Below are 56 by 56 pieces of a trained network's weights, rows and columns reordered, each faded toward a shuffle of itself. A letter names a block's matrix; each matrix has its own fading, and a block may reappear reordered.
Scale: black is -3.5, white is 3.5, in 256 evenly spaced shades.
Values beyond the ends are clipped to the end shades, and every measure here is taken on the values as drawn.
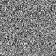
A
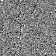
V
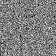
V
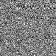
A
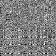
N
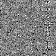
V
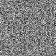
N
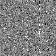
V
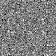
V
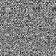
A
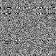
N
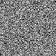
A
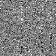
V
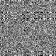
N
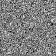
V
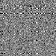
N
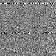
N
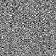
A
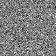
V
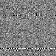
N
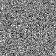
A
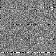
N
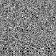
N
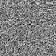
A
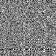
N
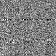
N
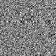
A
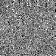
V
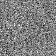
V
